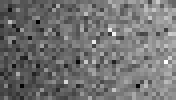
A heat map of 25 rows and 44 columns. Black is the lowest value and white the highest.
Histogram: bell-shaped. Stripes: none. Slope: up to the right. Odd rows or columns: none.
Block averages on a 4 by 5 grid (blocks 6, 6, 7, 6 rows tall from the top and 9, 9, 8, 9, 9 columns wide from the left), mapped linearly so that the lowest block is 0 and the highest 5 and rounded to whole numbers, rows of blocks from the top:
1 2 3 4 5 | 1 2 3 4 5 | 0 1 3 3 5 | 0 1 2 3 4
